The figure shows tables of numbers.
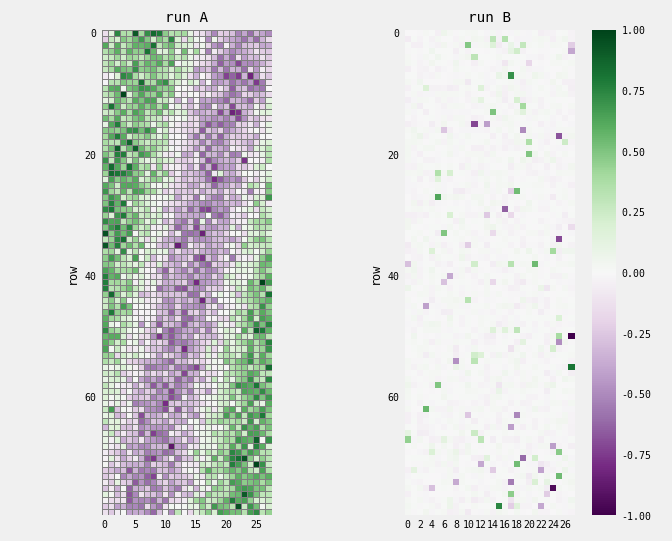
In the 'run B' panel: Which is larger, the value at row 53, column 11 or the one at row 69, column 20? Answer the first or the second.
the first
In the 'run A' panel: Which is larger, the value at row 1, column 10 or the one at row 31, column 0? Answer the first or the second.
the second
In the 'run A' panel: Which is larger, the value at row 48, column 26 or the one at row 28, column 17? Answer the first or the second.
the first
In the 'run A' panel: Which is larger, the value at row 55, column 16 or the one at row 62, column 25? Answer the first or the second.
the second
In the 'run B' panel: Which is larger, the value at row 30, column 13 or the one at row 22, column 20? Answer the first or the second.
the second
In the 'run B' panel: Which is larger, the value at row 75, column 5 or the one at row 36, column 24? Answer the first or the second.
the second
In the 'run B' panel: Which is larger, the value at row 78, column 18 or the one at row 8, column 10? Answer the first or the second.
the first
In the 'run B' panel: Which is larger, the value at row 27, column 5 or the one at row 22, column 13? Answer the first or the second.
the first
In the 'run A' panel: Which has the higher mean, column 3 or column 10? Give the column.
3
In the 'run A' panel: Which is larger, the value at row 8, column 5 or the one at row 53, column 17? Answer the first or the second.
the first
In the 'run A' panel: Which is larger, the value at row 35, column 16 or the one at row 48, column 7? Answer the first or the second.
the second
